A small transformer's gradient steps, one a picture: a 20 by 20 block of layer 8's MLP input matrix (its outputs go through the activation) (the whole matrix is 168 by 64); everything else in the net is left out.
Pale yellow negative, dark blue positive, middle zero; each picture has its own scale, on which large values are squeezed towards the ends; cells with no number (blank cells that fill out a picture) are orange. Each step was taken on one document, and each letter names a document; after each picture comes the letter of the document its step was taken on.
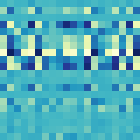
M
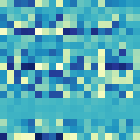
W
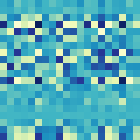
W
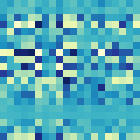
W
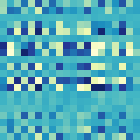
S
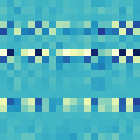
M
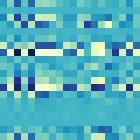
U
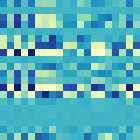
U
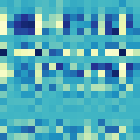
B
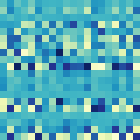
M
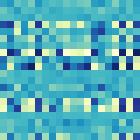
M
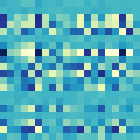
B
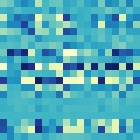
W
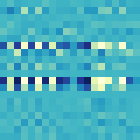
S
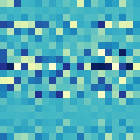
W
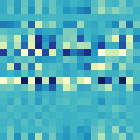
S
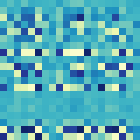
B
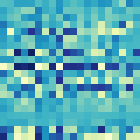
W
